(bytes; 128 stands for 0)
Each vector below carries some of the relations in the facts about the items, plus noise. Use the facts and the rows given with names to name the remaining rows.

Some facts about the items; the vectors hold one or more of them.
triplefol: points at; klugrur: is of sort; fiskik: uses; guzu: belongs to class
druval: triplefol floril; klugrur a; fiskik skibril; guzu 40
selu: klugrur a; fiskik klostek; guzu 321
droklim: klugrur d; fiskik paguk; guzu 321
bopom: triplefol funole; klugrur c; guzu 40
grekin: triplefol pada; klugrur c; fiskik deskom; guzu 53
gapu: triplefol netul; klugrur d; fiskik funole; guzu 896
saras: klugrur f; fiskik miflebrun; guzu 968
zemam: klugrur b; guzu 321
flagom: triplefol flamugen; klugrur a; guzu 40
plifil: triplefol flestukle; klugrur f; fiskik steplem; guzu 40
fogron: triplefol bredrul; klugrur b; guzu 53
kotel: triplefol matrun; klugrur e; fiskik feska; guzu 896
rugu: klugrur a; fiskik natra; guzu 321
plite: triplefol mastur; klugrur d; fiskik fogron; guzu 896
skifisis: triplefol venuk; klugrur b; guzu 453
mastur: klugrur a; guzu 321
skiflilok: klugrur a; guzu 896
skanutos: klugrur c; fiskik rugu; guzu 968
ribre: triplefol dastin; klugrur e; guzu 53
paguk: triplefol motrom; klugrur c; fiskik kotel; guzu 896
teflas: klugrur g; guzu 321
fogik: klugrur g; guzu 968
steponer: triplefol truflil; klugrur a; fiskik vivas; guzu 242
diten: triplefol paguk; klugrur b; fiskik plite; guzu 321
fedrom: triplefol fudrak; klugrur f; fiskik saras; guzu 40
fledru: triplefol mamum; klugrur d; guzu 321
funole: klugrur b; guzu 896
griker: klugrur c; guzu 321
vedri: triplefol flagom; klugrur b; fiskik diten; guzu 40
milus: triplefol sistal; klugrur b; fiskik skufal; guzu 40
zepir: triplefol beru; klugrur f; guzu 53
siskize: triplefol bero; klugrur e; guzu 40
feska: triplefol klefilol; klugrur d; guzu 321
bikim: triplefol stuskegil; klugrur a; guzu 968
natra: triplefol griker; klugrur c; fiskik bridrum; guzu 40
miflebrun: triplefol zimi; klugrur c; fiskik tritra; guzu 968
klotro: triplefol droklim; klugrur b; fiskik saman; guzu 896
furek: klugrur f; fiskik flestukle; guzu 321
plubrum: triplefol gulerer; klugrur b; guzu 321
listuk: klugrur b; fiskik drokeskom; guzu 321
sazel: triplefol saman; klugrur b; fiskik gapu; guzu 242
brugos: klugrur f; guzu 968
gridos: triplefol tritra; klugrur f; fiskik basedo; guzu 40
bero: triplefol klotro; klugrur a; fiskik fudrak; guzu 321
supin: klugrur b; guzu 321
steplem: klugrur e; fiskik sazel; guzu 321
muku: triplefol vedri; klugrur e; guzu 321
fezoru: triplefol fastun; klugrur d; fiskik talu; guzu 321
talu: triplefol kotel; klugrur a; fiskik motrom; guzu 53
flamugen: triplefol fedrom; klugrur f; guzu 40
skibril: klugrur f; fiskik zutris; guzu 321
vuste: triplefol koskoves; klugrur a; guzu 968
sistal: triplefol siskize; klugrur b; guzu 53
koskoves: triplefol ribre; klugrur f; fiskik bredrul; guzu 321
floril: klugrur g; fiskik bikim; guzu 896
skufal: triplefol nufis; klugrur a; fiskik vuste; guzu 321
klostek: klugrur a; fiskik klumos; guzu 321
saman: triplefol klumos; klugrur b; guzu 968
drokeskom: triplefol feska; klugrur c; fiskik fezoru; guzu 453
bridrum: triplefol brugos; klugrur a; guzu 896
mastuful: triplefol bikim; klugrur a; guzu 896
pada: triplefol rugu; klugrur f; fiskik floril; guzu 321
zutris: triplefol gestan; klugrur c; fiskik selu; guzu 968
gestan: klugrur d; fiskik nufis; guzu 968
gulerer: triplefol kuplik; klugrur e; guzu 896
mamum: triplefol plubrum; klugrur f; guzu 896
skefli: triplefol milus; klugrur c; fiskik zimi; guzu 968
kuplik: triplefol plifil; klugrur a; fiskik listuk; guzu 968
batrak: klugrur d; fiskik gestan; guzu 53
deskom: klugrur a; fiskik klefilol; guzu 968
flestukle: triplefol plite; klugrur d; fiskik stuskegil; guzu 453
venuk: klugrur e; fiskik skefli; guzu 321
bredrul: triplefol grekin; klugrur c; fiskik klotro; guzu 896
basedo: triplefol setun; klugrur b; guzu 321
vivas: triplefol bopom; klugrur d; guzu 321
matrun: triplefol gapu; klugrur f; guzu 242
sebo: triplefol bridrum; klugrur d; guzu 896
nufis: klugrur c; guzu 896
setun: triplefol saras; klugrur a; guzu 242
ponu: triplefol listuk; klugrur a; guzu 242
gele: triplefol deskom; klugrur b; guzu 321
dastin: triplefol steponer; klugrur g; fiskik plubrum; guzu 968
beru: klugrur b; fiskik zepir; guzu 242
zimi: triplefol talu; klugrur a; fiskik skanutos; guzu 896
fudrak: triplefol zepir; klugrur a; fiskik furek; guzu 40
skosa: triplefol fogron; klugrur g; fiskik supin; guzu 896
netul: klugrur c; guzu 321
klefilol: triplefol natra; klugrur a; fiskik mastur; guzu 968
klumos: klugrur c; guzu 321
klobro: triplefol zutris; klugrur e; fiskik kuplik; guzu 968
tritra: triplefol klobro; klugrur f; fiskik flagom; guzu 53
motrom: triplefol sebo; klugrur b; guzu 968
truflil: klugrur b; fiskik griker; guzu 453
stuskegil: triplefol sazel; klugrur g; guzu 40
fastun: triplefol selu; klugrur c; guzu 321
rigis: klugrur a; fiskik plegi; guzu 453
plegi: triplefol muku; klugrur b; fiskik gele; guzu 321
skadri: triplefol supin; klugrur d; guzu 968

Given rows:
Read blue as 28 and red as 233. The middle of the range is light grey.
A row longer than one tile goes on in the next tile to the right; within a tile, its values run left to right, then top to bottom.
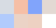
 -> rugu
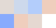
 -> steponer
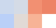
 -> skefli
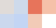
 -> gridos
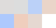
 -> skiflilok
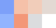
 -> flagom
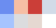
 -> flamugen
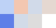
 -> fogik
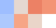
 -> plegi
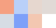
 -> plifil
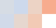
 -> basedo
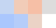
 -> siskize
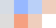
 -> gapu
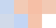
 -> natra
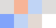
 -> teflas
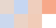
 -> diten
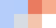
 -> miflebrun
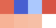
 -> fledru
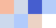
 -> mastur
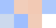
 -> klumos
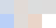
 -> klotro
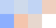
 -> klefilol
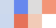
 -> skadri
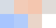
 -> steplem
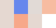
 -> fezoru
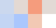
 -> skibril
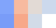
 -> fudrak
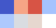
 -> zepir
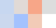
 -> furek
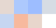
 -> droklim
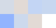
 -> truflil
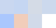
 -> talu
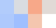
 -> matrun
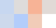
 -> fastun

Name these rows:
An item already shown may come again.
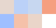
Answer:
ponu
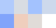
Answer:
deskom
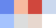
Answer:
flamugen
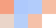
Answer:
plubrum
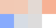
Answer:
skosa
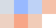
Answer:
feska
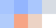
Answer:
gestan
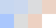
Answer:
sazel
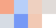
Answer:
plifil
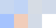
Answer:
talu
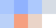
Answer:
gestan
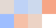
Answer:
ponu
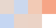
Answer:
diten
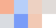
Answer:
plifil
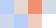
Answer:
tritra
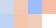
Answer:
bridrum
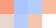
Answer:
plubrum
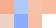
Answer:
mamum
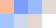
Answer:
kuplik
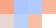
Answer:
plubrum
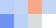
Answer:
klobro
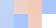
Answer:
netul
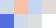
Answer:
dastin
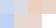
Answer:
sistal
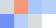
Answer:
floril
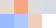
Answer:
venuk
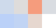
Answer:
grekin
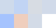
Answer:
talu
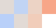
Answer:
skifisis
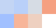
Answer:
vuste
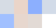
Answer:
selu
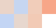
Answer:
diten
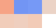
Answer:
plite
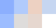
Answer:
motrom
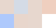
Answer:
milus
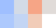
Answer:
zutris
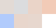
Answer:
milus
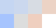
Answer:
sazel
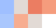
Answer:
plegi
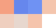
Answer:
flestukle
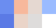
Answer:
beru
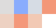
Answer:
vivas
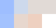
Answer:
saman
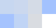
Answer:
listuk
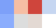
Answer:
fedrom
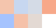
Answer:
druval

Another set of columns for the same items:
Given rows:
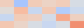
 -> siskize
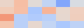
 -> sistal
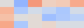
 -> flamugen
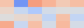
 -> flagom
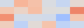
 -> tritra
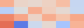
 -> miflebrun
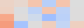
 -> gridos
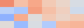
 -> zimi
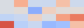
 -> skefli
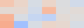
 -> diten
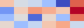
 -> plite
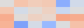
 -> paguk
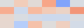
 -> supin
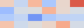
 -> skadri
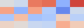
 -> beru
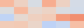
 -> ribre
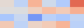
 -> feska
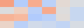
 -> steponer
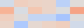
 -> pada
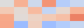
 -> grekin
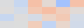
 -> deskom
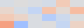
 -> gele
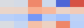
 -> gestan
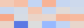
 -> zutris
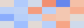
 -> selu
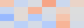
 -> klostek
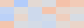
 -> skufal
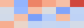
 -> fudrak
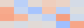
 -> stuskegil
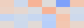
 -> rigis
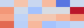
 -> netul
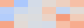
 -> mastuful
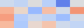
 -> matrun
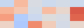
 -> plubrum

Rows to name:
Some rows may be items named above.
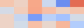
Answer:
batrak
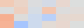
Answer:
diten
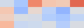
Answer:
fedrom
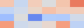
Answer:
vivas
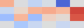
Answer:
mastur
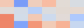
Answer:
vedri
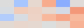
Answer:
venuk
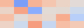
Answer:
muku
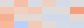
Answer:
fogron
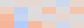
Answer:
saman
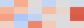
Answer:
plubrum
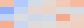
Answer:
druval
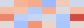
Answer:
mamum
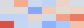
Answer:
skefli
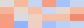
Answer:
grekin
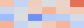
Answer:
vivas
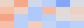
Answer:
sistal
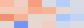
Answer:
klotro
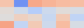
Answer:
flagom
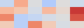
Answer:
plubrum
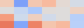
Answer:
vedri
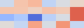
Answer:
fledru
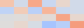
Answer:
klobro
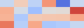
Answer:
netul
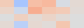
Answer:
bero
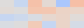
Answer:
deskom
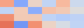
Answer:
plegi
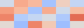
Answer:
mamum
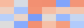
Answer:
droklim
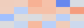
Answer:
rugu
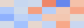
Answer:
selu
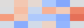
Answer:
plifil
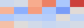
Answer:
zepir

